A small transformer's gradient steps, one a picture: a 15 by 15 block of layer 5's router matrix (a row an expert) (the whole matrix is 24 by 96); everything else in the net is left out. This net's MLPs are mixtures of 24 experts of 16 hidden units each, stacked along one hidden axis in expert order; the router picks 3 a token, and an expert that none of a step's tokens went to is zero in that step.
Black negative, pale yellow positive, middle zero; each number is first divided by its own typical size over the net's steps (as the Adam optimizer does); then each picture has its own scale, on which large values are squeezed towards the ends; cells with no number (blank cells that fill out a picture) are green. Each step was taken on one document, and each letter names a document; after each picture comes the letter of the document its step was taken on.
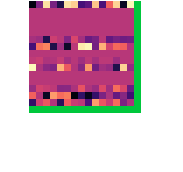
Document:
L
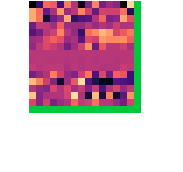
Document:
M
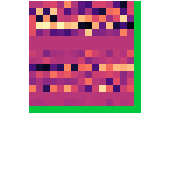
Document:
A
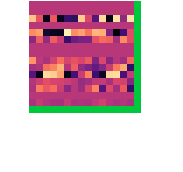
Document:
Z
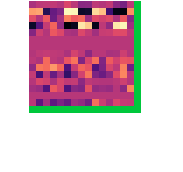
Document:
A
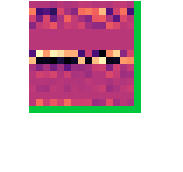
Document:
A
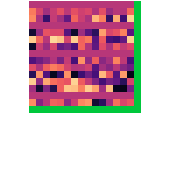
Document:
Z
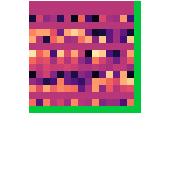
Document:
Z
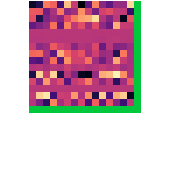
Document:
M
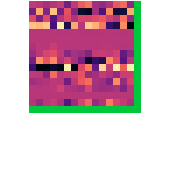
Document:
A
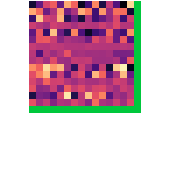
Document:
M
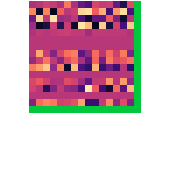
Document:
A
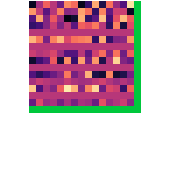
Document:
Z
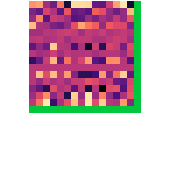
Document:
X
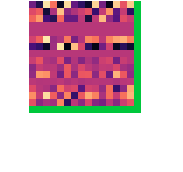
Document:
L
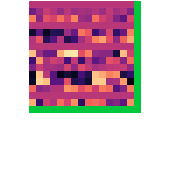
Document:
Z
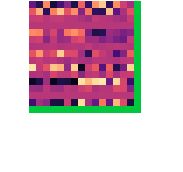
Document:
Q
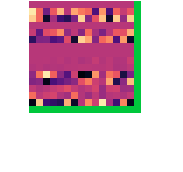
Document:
Z
